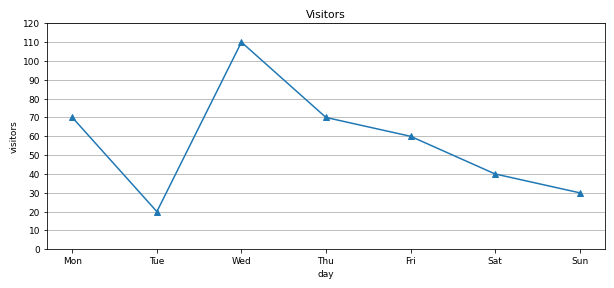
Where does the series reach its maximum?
Wed
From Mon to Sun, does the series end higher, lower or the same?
lower
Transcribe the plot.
Title: Visitors
x-axis: day, ticks Mon Tue Wed Thu Fri Sat Sun
y-axis: visitors, ticks 0 10 20 30 40 50 60 70 80 90 100 110 120
Values:
70 20 110 70 60 40 30
